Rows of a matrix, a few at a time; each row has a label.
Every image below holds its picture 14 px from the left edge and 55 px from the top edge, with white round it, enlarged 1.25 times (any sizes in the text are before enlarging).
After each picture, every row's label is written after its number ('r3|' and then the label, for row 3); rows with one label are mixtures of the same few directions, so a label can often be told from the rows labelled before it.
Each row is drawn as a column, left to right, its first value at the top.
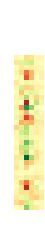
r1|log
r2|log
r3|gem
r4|gem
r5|gem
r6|gem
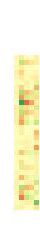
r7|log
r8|gem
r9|gem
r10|gem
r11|log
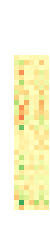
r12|gem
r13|log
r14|gem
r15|log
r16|log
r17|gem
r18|log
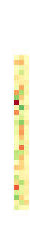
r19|gem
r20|log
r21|log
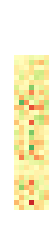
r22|log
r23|gem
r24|gem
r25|log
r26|gem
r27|gem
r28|gem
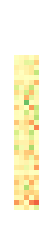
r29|log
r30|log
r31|gem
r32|log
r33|log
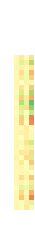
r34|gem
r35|gem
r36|gem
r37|gem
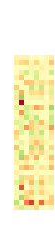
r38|log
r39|gem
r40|log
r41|log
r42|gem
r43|log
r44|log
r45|log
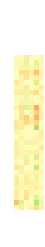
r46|log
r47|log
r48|gem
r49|log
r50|log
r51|log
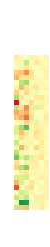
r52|gem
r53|log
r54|log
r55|gem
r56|log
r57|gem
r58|gem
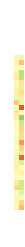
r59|gem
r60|gem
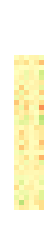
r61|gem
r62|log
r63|gem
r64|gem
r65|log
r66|gem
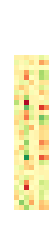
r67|gem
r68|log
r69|gem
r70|log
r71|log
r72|gem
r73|gem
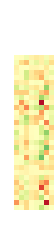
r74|log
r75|gem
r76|gem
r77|gem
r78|gem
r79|gem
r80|log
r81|log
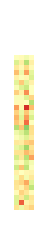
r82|log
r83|log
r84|log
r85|gem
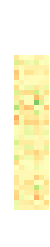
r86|gem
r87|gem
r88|log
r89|log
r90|gem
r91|gem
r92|log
